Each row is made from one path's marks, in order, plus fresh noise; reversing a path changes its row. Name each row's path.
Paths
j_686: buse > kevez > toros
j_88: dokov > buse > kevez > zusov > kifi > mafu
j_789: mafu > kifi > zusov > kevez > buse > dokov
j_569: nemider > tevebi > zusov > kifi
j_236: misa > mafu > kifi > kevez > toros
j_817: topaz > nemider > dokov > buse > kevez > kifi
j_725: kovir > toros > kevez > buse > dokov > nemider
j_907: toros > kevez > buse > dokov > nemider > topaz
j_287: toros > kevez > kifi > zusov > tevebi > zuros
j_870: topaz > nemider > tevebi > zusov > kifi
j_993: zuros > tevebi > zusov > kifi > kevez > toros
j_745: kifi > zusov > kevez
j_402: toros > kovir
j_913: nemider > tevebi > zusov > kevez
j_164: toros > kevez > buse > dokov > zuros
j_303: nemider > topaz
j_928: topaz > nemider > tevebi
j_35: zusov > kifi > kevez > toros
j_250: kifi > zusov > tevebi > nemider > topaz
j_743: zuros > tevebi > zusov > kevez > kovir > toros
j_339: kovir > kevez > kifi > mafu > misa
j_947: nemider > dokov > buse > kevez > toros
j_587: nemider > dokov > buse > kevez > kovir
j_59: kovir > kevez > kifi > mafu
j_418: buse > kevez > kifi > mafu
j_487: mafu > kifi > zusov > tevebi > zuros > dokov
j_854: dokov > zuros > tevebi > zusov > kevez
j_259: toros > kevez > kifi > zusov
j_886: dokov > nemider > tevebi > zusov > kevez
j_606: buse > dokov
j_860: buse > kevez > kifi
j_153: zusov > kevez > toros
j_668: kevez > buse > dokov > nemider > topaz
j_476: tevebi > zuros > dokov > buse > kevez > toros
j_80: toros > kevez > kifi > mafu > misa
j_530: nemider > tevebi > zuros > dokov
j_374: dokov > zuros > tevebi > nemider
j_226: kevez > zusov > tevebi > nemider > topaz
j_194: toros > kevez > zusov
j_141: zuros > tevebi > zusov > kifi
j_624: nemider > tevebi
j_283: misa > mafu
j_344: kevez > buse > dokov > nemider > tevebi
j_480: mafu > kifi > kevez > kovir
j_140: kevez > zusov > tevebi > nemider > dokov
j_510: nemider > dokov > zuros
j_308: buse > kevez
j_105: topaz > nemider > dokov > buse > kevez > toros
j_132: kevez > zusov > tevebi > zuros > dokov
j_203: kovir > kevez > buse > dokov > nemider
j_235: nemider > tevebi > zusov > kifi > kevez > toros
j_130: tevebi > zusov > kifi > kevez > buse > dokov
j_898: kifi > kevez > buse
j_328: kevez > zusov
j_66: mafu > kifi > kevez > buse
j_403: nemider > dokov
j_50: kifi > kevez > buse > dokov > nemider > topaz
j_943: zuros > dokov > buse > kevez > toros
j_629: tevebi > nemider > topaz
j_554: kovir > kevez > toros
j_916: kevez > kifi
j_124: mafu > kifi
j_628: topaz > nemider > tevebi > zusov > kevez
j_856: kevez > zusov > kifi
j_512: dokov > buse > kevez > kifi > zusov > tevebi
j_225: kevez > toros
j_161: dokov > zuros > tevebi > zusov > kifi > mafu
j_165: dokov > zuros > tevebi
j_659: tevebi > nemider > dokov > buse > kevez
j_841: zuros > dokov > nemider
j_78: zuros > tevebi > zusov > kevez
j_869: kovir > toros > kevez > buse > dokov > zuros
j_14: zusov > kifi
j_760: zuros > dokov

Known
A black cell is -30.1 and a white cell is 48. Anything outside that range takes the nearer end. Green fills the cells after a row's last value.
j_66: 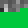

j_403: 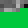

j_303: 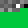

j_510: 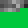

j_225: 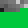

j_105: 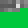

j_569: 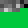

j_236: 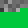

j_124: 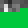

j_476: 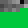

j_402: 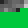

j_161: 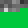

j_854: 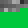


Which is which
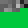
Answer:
j_913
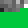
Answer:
j_686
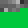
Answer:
j_132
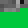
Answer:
j_659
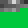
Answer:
j_760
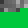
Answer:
j_725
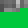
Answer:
j_947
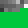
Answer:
j_164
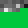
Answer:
j_250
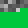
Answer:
j_283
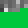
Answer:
j_88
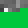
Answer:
j_35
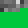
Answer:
j_344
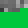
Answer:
j_194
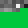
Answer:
j_870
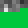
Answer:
j_487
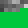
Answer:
j_943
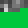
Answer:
j_480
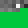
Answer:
j_628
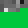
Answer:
j_130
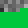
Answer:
j_80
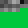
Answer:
j_165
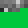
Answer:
j_328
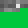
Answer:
j_817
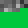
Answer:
j_235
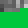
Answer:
j_907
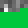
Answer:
j_789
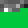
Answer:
j_14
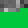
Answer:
j_886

